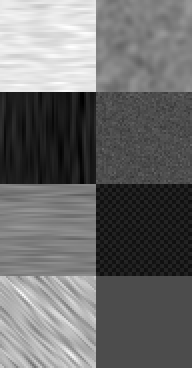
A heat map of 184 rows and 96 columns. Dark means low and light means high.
It is made of 4 by 2 panels. Panel 1,1: very high, streaked across, faint in contrast. Panel 1,2: middling, blotchy, faint in contrast. Panel 2,1: very low, streaked downward, faint in contrast. Panel 2,2: low, fine-grained, faint in contrast. Panel 3,1: middling, streaked across, faint in contrast. Panel 3,2: very low, checkered, faint in contrast. Panel 4,1: high, slanting down to the right. Panel 4,2: low, flat.
